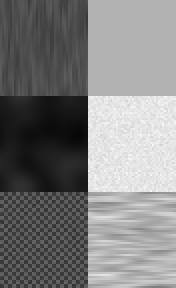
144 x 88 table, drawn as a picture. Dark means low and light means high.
It is made of 3 by 2 panels. Panel 1,1: low, streaked downward, faint in contrast. Panel 1,2: high, flat. Panel 2,1: very low, smooth, faint in contrast. Panel 2,2: very high, fine-grained, faint in contrast. Panel 3,1: low, checkered. Panel 3,2: high, streaked across.
